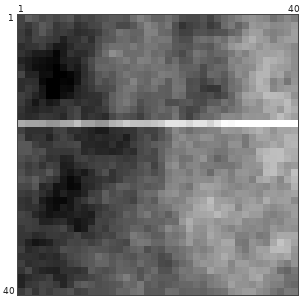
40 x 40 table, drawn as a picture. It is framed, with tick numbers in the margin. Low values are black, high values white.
Slope: up to the right. Odd lines: row 16. Stripes: none. Ninth with the highest average: middle right. Ninth with the lowest average: top left.
